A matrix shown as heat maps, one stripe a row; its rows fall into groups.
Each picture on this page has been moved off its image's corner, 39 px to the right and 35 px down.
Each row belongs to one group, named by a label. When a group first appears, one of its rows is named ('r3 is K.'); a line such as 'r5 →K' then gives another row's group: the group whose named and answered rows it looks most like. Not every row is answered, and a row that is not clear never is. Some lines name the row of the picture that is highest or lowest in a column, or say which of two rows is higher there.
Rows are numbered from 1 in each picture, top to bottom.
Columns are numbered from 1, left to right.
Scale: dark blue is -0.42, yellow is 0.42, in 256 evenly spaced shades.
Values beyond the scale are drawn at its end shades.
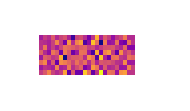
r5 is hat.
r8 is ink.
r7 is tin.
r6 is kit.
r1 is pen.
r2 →tin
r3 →kit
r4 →pen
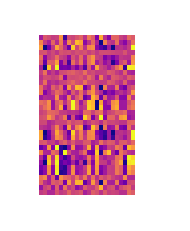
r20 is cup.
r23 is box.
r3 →cup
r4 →kit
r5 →cup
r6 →cup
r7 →box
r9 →hat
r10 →kit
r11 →tin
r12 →cup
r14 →hat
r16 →ink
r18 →tin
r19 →tin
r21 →cup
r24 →pen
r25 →box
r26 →box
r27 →box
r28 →box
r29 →kit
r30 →tin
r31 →ink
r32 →tin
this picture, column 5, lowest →29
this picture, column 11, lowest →17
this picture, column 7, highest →24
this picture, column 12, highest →17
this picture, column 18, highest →24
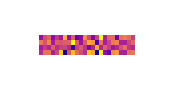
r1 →ink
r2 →hat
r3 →pen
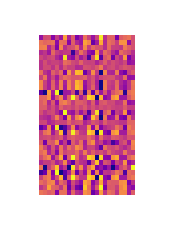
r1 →ink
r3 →kit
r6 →kit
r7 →ink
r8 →tin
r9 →kit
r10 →tin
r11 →tin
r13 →hat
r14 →kit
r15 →kit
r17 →tin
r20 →hat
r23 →tin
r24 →kit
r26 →pen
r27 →cup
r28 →box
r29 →hat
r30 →ink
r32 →ink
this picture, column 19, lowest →27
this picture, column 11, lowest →31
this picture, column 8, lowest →27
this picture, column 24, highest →27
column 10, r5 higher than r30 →Yes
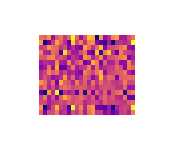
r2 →cup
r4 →pen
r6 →tin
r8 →ink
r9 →ink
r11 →kit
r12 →box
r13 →kit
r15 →cup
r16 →cup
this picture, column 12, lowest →12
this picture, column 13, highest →1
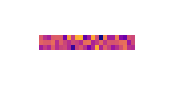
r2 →ink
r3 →pen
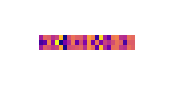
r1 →hat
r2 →box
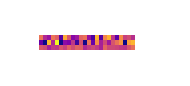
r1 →pen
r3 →tin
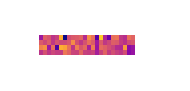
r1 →hat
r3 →kit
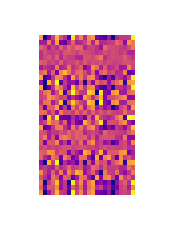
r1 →cup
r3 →tin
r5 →ink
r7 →tin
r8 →kit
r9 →cup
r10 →box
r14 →hat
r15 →cup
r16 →kit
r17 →box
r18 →ink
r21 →kit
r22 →cup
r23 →kit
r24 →ink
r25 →pen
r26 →box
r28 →tin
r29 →pen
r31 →cup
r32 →cup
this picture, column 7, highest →8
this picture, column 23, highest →17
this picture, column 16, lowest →28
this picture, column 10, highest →28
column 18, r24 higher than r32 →Yes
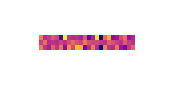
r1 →pen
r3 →tin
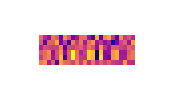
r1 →pen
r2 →cup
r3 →hat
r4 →hat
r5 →hat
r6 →kit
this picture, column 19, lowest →2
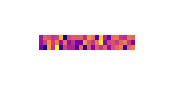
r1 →hat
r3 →box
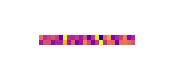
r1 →pen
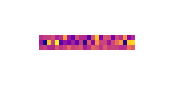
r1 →pen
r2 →box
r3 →tin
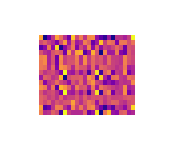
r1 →cup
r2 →ink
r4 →tin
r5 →kit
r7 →kit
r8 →pen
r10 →cup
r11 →kit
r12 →pen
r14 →hat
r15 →cup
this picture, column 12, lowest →4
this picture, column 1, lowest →3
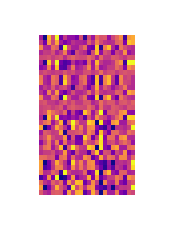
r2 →box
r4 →pen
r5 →hat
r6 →box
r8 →ink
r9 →pen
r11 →pen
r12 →box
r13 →pen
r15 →hat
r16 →ink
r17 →box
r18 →hat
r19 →cup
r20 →hat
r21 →ink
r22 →ink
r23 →hat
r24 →pen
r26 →cup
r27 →cup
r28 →pen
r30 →tin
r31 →cup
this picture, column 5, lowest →25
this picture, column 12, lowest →1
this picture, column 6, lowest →29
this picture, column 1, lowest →29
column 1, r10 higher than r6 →Yes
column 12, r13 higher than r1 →Yes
